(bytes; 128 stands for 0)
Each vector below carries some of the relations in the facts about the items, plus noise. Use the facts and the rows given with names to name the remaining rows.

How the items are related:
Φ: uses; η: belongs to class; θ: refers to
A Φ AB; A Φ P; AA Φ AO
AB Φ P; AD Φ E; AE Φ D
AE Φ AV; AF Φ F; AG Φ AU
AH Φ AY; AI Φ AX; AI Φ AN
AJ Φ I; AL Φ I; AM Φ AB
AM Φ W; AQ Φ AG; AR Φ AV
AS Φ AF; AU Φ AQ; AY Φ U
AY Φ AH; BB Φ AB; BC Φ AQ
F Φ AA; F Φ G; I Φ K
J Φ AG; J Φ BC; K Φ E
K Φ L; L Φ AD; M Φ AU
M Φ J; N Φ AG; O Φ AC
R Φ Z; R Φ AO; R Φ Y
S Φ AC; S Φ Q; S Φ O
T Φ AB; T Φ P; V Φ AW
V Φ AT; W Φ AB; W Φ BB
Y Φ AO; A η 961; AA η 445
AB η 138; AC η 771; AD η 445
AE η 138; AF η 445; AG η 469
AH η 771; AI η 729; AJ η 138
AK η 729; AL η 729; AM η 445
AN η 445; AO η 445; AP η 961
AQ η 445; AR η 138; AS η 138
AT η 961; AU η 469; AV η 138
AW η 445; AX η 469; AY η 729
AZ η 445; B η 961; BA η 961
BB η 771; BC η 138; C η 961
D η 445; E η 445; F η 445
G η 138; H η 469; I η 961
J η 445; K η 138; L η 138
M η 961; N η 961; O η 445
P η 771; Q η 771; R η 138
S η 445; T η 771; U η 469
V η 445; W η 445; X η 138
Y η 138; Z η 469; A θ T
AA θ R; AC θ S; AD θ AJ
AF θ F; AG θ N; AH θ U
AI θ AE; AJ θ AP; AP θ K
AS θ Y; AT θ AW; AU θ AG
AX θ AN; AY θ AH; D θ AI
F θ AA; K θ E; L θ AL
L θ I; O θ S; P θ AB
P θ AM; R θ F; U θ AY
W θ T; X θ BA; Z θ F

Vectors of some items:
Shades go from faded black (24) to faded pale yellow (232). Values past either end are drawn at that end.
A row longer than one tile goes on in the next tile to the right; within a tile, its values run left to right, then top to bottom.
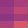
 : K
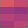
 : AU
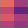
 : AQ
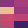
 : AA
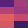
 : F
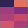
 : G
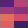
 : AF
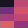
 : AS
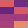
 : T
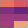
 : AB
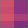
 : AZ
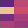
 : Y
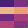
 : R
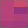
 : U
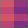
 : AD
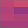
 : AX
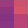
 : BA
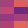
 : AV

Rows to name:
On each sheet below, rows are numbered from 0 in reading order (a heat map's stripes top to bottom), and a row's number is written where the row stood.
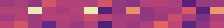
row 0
AH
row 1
Z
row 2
H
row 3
AO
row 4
AI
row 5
BC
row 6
S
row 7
M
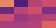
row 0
AM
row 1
AC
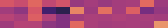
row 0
AG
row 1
E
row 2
A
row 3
AL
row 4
AY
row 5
BB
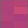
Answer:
AK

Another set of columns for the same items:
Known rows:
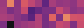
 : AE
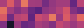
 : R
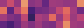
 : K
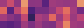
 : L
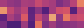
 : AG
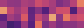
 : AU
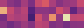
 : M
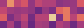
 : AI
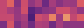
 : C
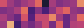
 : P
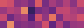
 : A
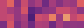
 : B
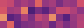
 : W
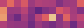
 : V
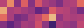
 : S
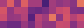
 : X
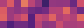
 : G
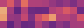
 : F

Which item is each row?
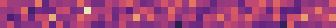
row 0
T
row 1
AQ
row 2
AS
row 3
Z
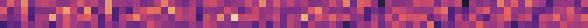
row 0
AL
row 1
E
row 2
N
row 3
AK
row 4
AV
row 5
AB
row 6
Y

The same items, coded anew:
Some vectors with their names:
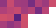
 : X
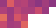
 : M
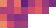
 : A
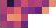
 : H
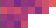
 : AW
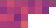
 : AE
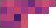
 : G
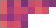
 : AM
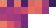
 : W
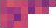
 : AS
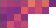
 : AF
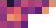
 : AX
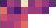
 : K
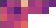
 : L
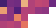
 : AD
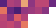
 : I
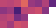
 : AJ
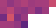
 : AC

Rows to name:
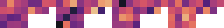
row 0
AK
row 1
AY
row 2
Z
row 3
AQ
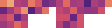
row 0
Y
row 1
AV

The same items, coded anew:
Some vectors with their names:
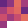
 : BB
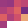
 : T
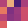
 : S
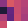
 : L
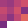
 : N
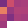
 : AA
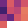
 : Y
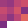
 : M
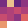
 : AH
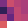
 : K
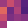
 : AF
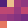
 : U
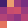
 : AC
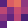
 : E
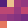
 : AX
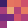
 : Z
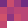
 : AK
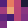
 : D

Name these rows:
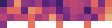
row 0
P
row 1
AL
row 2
AV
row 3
R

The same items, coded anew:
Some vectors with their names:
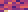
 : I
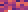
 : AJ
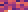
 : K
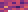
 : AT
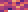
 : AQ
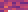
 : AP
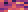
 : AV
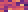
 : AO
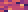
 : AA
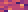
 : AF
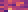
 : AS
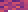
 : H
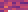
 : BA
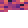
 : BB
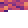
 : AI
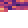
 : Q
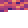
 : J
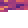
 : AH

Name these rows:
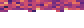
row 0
AM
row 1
R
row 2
G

